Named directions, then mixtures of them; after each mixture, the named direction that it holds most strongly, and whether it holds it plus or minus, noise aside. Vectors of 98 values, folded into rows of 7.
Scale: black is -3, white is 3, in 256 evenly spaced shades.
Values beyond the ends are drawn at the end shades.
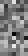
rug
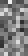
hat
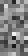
rug, minus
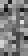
hat, minus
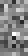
rug, minus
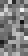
hat, plus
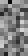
hat, minus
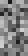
hat, minus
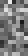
hat, plus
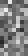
hat, plus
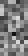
rug, plus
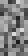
hat, minus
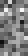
hat, plus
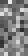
hat, plus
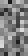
hat, minus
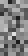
hat, minus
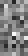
rug, minus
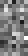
rug, minus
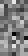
rug, plus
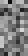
hat, minus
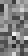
rug, minus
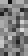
hat, minus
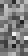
rug, minus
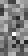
rug, minus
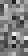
rug, minus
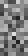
rug, minus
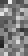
hat, plus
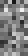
rug, minus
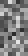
hat, plus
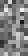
hat, plus
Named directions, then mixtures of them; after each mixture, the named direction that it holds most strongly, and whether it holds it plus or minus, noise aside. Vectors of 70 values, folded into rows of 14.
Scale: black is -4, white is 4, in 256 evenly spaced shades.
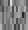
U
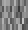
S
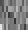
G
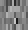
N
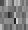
N, minus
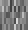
U, minus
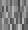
S, plus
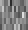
U, minus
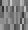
U, plus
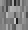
N, plus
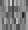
N, minus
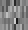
N, plus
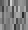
U, plus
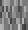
S, plus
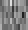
U, plus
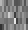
G, minus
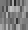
N, plus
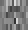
N, minus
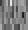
U, plus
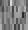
U, plus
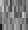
U, minus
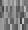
S, plus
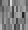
U, plus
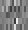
N, minus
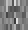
N, minus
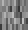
S, plus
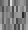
U, plus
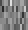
U, plus
